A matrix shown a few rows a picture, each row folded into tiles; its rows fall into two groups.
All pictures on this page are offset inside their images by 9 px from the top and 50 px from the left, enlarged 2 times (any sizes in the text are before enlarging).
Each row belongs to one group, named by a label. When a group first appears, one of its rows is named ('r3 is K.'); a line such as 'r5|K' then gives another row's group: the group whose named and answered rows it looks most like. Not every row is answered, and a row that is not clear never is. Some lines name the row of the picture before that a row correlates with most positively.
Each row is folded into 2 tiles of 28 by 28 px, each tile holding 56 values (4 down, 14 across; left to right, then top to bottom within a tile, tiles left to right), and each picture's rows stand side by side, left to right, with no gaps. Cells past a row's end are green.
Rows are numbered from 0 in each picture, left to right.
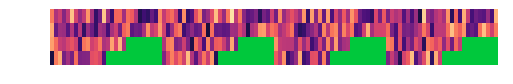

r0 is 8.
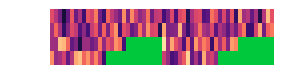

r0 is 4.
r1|8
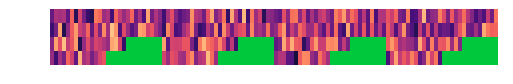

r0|4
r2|4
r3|8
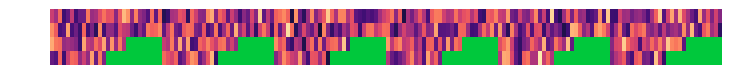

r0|8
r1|4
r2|8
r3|8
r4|8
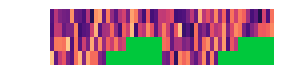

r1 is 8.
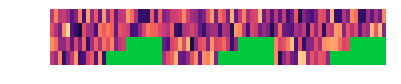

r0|8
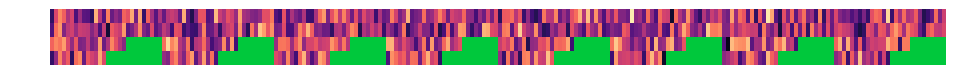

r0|4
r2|4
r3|8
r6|4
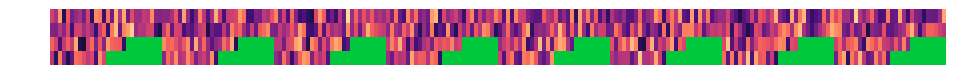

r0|4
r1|8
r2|4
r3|4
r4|4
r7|8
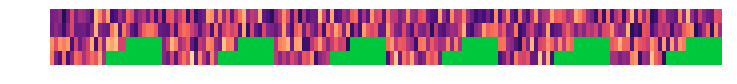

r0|4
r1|4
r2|4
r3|8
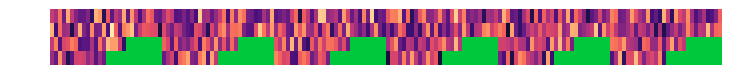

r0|4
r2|4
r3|8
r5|8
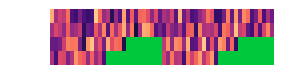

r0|4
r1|4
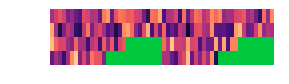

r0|8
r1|8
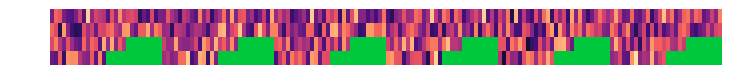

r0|8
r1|8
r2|8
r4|4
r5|8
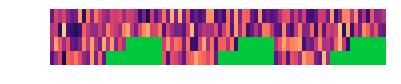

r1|4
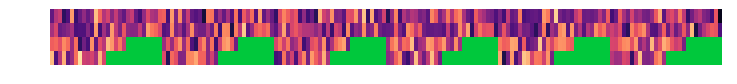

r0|4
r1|4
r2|4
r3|4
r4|4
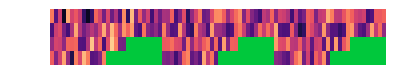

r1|8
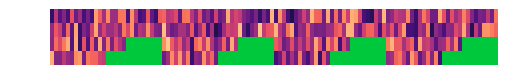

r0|4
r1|8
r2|8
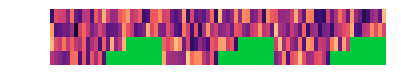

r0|8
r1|4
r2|8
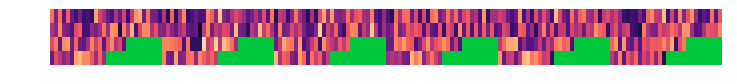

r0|4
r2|4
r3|4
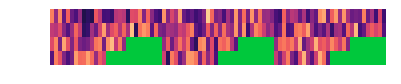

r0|4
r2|4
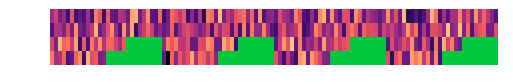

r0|4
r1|4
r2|4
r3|4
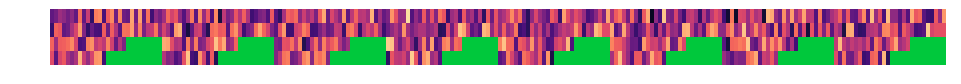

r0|4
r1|8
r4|8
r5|8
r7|8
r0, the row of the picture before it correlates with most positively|1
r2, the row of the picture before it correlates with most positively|1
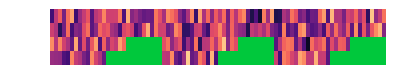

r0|8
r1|8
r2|4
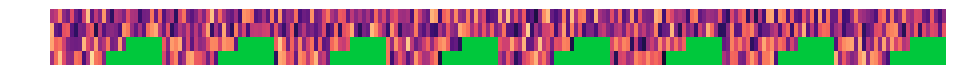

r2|8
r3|4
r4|4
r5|4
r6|4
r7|4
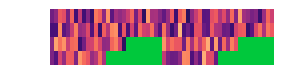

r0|4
